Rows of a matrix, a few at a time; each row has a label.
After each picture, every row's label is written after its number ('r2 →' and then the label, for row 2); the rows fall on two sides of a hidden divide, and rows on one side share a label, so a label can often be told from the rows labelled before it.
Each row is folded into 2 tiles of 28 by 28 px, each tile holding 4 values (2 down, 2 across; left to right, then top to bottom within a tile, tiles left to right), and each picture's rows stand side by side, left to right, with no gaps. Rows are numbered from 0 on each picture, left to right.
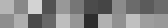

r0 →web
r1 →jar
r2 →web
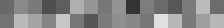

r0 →web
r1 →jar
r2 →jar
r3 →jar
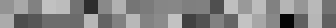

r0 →jar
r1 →web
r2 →web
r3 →jar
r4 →web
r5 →web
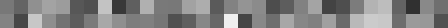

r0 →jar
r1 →jar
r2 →jar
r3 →web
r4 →jar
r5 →jar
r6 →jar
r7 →web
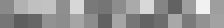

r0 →jar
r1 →web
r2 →jar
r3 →jar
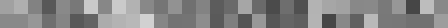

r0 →web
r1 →jar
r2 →web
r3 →web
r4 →web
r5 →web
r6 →web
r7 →jar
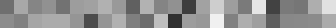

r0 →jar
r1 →jar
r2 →jar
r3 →jar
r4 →web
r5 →jar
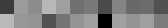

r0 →jar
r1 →web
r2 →web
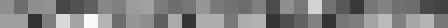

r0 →jar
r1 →jar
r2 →web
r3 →jar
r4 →web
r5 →web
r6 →jar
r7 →web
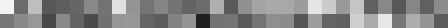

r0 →web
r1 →jar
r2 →web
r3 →jar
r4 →jar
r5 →jar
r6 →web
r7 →web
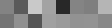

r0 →jar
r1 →jar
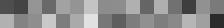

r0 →jar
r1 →web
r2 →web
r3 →web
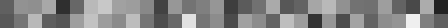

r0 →web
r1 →jar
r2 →web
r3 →web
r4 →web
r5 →jar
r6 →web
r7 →web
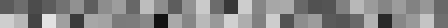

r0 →jar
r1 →jar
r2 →web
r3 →jar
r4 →jar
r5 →web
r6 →web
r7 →web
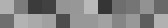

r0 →web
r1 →web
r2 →jar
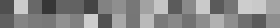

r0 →web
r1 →web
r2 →jar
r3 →jar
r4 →jar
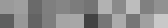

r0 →web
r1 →jar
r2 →jar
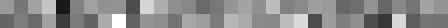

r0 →jar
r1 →jar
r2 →jar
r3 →web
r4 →jar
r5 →jar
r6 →web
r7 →jar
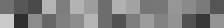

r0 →jar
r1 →web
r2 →web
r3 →jar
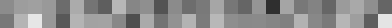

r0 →web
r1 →web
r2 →web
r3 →jar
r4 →web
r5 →web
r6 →jar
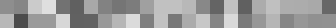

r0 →jar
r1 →jar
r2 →jar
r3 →web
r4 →jar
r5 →web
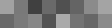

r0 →web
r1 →jar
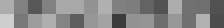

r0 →jar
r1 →jar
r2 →web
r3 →web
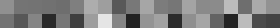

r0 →web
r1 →jar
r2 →jar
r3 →web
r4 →web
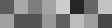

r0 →jar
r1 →web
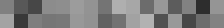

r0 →jar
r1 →web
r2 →web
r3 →jar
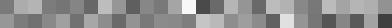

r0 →jar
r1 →jar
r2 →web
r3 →web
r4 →web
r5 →jar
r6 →web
